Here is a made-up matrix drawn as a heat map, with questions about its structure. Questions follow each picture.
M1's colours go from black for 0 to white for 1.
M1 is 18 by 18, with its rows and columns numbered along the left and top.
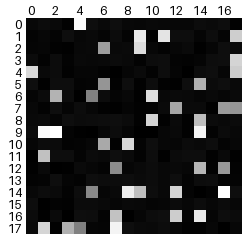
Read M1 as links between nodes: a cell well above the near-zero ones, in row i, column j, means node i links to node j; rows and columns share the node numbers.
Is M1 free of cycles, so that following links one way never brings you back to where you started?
no
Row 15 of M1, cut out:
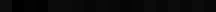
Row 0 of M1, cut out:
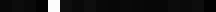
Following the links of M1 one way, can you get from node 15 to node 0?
no
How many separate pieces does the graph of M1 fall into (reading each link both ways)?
3
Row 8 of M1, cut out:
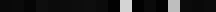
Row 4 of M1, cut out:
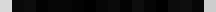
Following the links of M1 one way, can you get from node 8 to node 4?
yes
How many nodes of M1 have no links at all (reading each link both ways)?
2
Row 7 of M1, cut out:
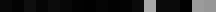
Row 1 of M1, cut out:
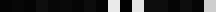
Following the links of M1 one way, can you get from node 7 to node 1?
yes
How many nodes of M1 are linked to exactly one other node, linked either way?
3
